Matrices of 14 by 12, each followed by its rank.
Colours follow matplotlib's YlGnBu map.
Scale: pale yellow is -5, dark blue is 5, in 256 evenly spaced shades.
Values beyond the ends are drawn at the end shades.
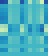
one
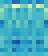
two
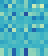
two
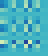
one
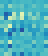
two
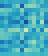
two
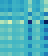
one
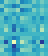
two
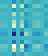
one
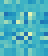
two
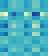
one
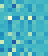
two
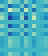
one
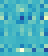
two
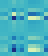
one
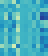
two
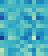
two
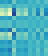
one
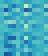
two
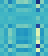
one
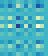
one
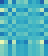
one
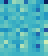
two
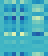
one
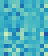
two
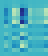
one
